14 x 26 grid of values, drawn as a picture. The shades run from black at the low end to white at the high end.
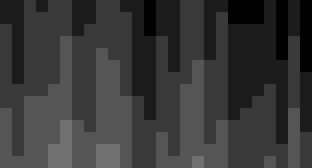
The top right is the ninth with the lowest average. The bottom left is the ninth with the highest average. Values rise toward the bottom left. Overall the values sit about 20% of the way up the scale. The grain runs up and down.
